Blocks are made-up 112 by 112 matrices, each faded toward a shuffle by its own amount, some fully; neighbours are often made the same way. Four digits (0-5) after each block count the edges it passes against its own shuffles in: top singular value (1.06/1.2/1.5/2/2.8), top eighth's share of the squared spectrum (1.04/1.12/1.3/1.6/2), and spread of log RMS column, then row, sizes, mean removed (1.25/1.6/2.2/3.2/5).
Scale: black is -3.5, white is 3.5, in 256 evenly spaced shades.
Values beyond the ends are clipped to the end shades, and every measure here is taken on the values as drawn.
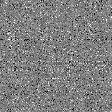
3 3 1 2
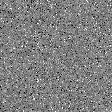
1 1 0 0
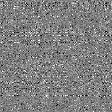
4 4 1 3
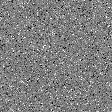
0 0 0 0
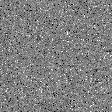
1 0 0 0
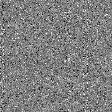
1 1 2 0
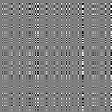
5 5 5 5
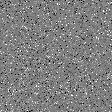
2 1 0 0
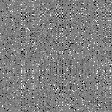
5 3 2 2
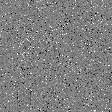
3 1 1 0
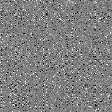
4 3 2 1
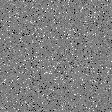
2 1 0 1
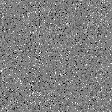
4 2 1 0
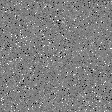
0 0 0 0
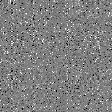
4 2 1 1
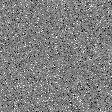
1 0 0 0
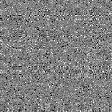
4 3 2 2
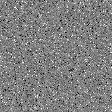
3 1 0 0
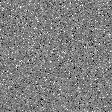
1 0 0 0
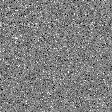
0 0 0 1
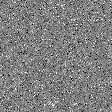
0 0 0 0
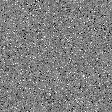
1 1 0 0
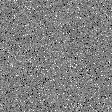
0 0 0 0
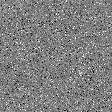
1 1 0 0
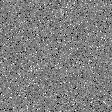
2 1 0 0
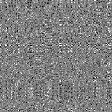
4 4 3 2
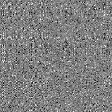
4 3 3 2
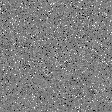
0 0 0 0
